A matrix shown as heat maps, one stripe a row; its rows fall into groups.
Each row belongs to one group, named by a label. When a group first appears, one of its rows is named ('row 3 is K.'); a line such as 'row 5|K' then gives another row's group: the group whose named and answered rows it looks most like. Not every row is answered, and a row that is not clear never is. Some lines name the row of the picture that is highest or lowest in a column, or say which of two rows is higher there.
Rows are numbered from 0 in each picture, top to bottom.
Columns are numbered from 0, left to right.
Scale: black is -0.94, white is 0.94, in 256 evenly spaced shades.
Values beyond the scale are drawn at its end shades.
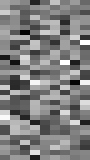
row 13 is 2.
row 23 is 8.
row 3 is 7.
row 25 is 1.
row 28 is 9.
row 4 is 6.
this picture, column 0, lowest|11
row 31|9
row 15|9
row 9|9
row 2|8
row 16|2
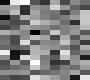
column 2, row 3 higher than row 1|Yes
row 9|2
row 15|2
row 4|2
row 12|7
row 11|9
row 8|9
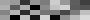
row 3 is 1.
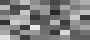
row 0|1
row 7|8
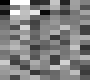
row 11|1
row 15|9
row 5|9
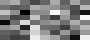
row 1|2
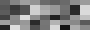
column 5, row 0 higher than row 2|No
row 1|2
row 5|6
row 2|2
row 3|1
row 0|1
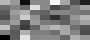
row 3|1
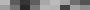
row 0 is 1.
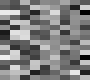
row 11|8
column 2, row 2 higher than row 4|No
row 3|6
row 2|8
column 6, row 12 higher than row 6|Yes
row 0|9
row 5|9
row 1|2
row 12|2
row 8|2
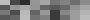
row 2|1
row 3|1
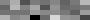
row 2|2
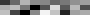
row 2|6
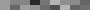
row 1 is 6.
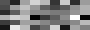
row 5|6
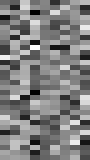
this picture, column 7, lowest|20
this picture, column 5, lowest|9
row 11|8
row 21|2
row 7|9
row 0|1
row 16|9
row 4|7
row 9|7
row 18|9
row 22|6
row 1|9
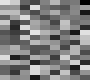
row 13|2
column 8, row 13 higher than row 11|Yes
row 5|9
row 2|8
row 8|2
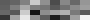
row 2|9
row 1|1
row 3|1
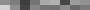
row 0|6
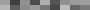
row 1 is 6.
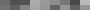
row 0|2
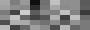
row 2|9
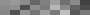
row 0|8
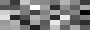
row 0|9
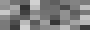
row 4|1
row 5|9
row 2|8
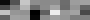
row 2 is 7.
